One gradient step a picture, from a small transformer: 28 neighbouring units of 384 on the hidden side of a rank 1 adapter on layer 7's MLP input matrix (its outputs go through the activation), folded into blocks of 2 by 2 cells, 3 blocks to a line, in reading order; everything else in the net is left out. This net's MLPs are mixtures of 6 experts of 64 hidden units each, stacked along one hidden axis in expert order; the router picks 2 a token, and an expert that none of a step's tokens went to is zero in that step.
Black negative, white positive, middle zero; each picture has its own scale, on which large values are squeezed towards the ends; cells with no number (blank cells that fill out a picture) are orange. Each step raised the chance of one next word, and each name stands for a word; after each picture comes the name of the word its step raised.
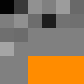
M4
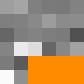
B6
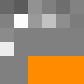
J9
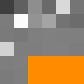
J9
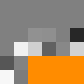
B6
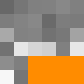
B6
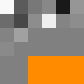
M4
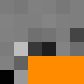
J9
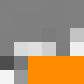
B6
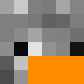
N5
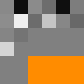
J9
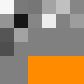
M4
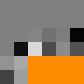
N5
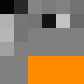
M4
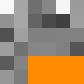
N5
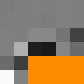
M4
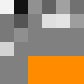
J9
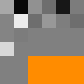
J9
